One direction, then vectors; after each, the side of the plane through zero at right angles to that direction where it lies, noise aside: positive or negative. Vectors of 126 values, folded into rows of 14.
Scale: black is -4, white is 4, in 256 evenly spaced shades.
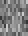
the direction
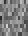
positive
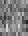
positive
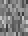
negative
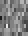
positive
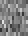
negative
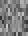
positive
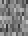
negative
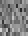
positive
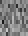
positive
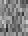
negative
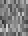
positive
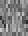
positive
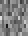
negative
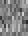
positive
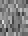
negative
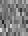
positive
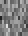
positive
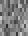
negative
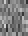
negative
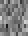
negative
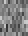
negative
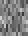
negative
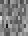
negative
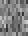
negative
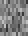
negative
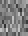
positive
